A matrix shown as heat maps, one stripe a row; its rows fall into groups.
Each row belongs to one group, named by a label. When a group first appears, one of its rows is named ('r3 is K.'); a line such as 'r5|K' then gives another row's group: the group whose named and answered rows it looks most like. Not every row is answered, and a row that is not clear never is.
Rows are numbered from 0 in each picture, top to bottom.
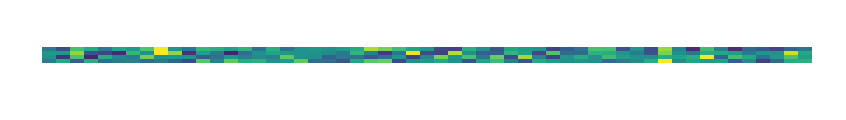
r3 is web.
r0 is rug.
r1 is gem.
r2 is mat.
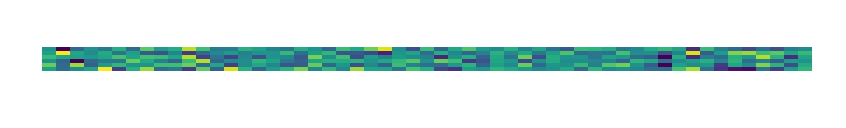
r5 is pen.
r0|rug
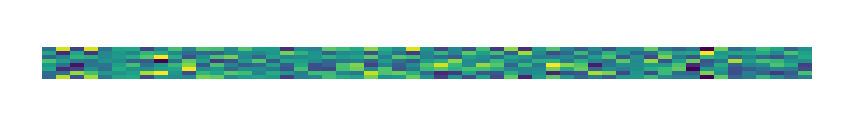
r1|mat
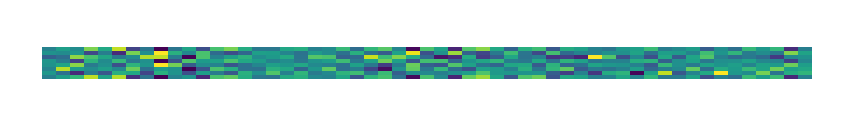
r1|gem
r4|gem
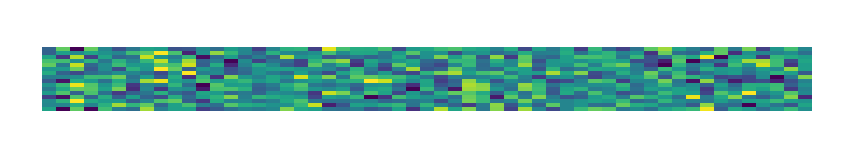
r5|gem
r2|mat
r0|web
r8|rug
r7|pen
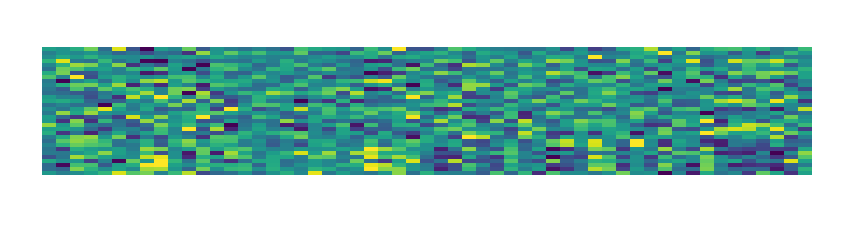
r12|gem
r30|rug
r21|mat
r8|rug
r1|web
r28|gem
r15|pen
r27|rug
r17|gem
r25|rug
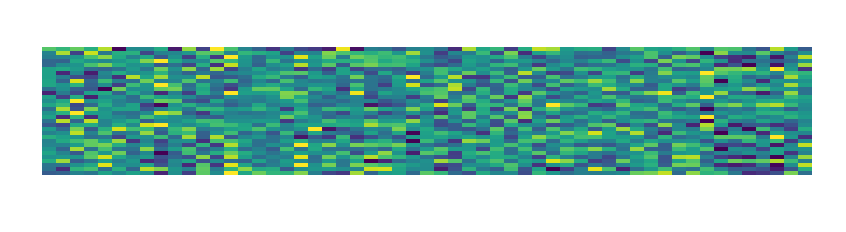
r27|pen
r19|rug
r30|rug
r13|gem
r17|mat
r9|gem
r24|pen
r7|gem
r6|mat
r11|web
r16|gem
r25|mat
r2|pen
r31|web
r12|mat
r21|mat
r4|pen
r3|rug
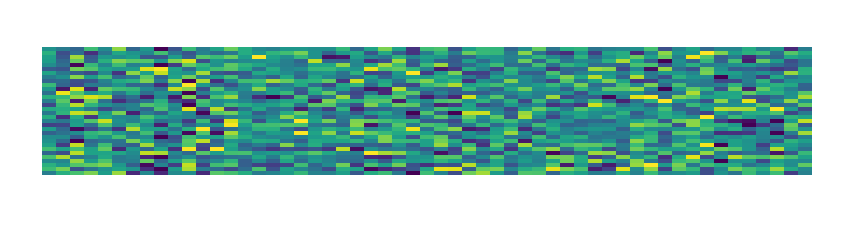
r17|mat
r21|pen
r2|web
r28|mat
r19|web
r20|gem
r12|pen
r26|rug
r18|pen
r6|gem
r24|mat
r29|pen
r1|mat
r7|mat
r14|rug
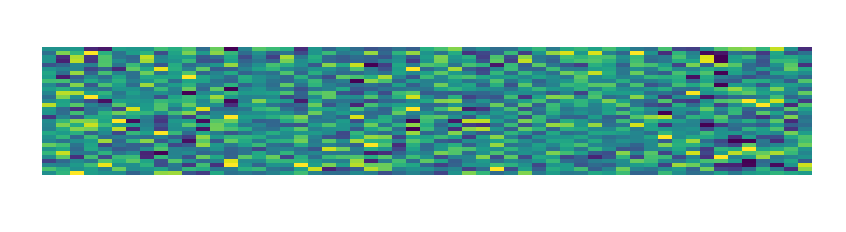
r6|mat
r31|gem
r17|web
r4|web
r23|pen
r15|gem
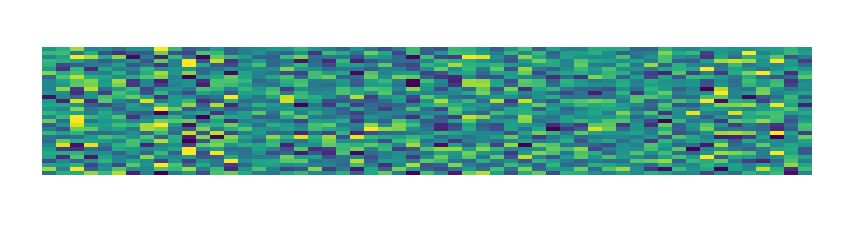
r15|gem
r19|rug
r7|rug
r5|mat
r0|gem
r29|gem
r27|mat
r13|mat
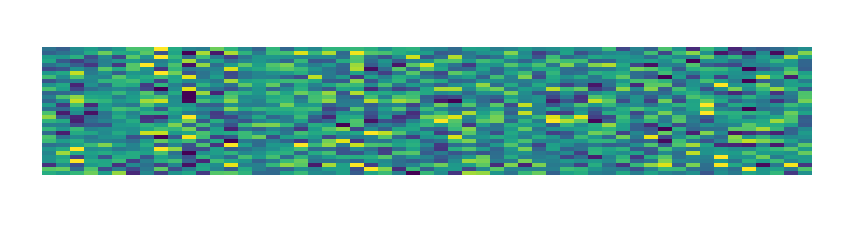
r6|gem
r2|gem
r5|web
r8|web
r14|mat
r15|web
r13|rug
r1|pen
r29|web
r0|rug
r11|pen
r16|mat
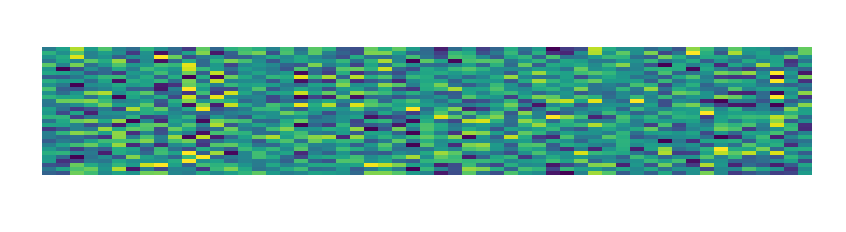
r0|rug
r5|rug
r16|mat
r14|pen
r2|gem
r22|pen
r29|rug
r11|pen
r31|rug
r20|web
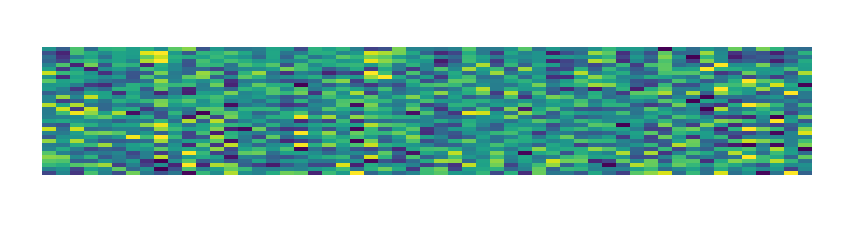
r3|rug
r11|web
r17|pen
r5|mat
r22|rug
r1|rug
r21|pen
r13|rug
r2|rug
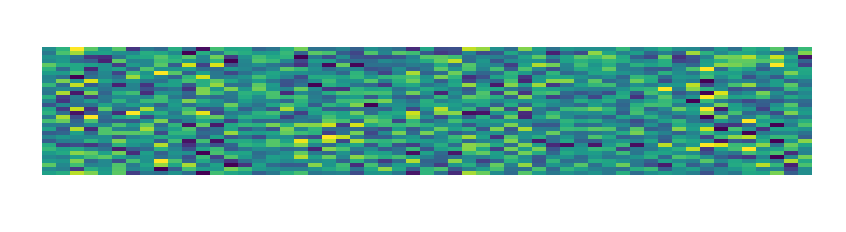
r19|pen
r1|rug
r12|mat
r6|gem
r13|rug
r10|web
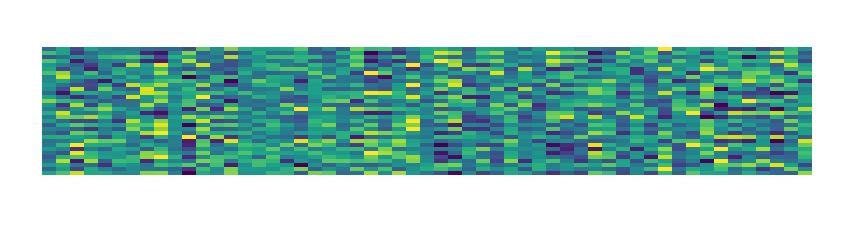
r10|mat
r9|gem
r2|web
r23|pen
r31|rug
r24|rug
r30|web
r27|rug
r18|gem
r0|web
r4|gem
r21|rug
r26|rug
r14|mat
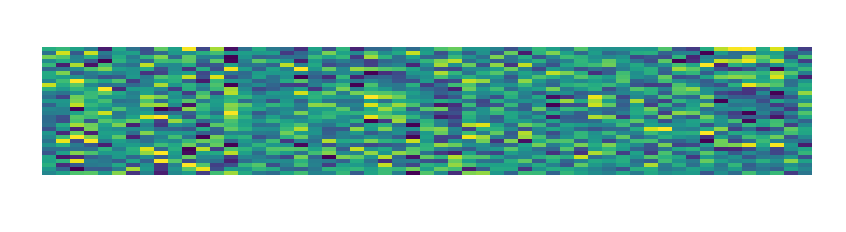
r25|pen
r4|mat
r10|pen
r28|gem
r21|mat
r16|pen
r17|rug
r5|pen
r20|web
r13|mat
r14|rug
